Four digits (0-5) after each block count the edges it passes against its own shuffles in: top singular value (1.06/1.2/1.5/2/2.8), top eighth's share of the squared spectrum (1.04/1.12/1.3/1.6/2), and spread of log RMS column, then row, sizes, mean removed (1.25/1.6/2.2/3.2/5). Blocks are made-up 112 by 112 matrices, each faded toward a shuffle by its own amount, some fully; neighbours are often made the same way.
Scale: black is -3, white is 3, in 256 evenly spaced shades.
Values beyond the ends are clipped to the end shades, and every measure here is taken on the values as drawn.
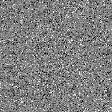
3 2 1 1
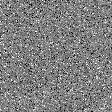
1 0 0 0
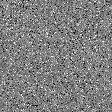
2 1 0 0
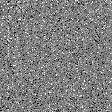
3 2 0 0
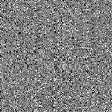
4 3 2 2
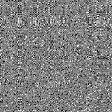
4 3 2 2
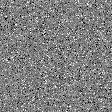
1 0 0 0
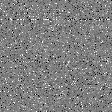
3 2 0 1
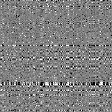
5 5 2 4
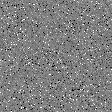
2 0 0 0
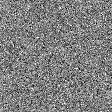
1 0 0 0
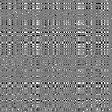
5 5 4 4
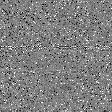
3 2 0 1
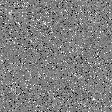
3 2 0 1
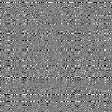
5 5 3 4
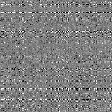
5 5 3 4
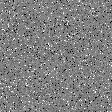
0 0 0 0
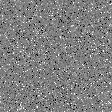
2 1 0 0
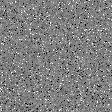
2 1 0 0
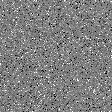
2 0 0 0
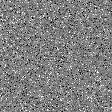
2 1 0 0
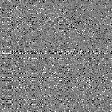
5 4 2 3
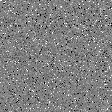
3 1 0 1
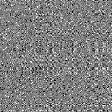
5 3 2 2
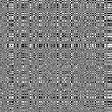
5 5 4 4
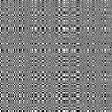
5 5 5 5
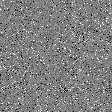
2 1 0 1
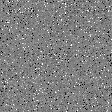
2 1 0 0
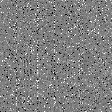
4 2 2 1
